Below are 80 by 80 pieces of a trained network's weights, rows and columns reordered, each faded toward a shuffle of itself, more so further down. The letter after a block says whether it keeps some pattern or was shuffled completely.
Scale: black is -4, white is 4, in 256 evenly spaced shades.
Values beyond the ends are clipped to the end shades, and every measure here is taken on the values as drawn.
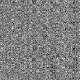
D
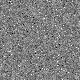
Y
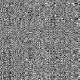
D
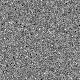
Y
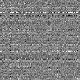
D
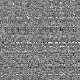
D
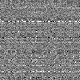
D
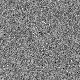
Y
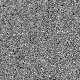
Y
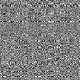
D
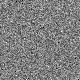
Y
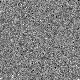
Y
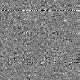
D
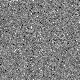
Y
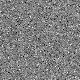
Y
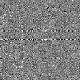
D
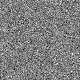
Y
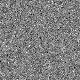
Y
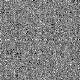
D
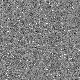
Y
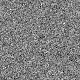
Y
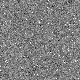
Y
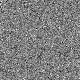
Y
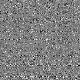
D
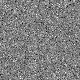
Y
